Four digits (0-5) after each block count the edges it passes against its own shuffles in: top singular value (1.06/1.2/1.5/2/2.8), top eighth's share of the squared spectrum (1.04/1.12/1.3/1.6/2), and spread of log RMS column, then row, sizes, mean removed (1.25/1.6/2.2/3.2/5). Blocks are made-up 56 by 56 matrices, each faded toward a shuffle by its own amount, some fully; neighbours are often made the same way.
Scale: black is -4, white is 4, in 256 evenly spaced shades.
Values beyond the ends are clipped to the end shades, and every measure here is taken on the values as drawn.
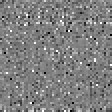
3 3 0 2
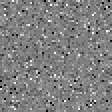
0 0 0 0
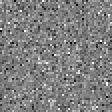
0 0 0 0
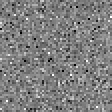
2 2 0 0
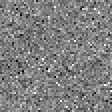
0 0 0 0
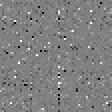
3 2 0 0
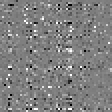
4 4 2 2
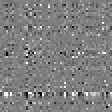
4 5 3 3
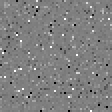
1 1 0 0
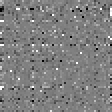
4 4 2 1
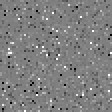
0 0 0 0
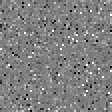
0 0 0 0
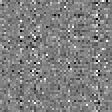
4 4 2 2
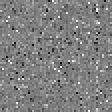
2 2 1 0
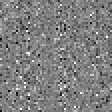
2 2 3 0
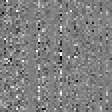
2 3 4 0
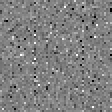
2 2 1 0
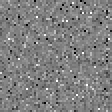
1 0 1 0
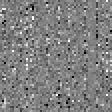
1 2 3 0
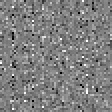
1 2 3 0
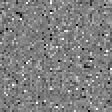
1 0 0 0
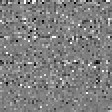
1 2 0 2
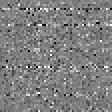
2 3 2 2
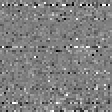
3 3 1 3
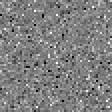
0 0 0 0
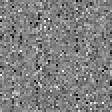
1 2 2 0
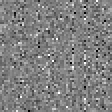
2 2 3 0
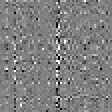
4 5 3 2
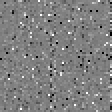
3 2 1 0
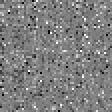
3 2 1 0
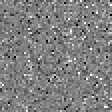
2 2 1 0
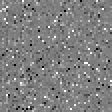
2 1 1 0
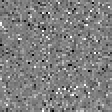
2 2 1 1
